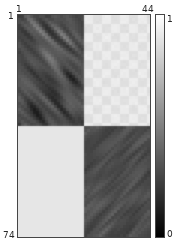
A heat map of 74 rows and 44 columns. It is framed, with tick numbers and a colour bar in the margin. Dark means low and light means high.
It is made of 2 by 2 panels. Panel 1,1: low, slanting down to the right. Panel 1,2: very high, checkered, faint in contrast. Panel 2,1: very high, flat. Panel 2,2: low, slanting up to the right, faint in contrast.
